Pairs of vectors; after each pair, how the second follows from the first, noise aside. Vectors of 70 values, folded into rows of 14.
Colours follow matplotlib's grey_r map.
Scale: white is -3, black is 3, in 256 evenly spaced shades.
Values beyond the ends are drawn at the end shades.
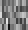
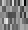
shuffled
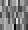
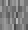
shrunk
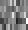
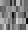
negated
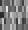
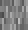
shrunk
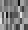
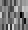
shuffled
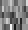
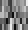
sign-scrambled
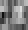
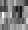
negated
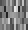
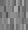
shrunk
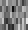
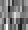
shuffled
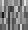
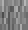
shrunk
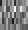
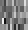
shuffled
